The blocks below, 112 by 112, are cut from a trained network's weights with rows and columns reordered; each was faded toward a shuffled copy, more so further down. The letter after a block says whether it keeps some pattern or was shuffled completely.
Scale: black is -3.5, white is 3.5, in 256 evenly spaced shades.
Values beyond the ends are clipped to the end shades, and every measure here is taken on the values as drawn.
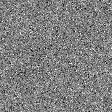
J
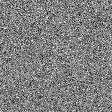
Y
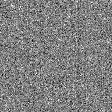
J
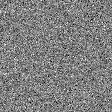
Y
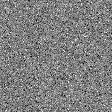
J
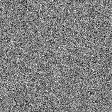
Y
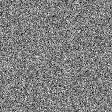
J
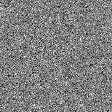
J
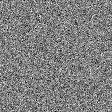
Y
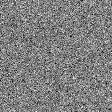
Y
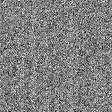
J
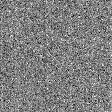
J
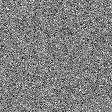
Y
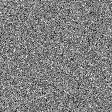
Y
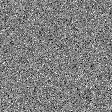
Y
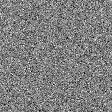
Y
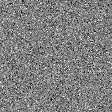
J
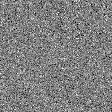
J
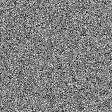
Y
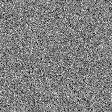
J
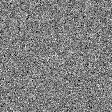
Y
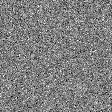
Y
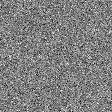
Y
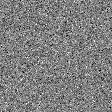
Y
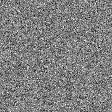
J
